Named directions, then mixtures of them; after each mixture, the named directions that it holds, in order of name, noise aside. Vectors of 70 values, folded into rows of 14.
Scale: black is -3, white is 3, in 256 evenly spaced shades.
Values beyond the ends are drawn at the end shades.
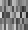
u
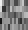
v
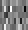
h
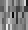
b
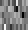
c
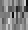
b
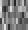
c, v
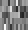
c, h, u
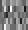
h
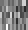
b, c, u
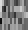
v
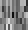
b, v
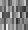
b, u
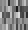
b, c, u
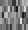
c, h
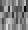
b, h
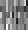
b, u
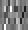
c, h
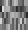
u, v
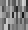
b, c, v
